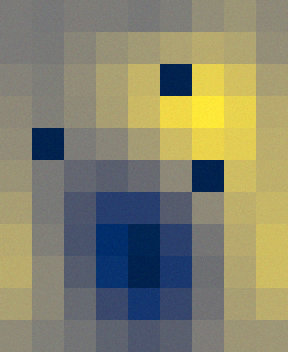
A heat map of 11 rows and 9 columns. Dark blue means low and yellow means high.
Calmest part: top left. Ninth with the highest average: top right. Lone odd cells: 3, each lower than its neighbours.
